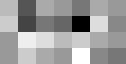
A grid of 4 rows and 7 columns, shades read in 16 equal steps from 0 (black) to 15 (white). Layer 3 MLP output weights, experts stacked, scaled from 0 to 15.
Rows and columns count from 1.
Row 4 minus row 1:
-2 7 0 0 8 -2 -2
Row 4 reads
9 12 10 9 15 8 7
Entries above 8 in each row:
5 2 7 5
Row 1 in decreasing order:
11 10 10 9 9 7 5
